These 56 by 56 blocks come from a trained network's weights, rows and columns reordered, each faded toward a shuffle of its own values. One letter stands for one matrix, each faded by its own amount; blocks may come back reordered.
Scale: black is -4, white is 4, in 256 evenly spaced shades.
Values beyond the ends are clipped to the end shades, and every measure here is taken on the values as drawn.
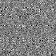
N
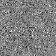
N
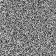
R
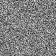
R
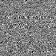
N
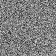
R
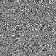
N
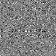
N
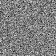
R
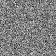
R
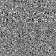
N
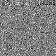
N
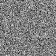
R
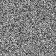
R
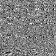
N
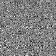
N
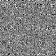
N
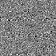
N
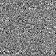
N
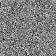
R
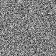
R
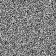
R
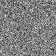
R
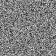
R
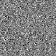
N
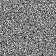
R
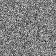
R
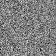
R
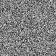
R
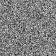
R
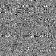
N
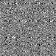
N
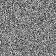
R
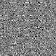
N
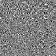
N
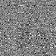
N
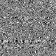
N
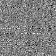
N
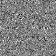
N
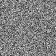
R
